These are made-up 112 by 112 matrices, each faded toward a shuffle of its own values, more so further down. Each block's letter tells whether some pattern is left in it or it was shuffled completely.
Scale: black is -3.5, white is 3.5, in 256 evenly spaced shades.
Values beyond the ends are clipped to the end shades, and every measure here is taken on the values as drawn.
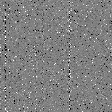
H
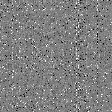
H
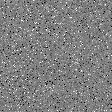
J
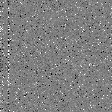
H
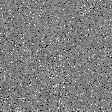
J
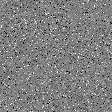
J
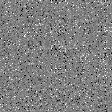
H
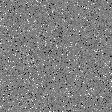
J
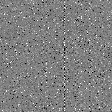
H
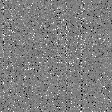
H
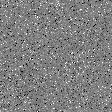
J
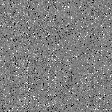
H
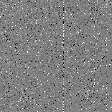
H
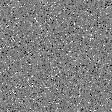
J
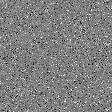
J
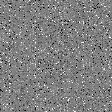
H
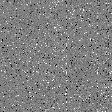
H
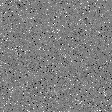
J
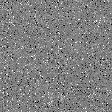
H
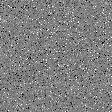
J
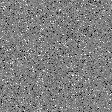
J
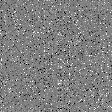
H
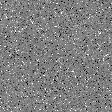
J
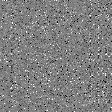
H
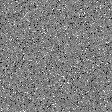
J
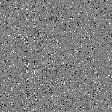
H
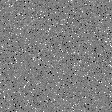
J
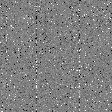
H
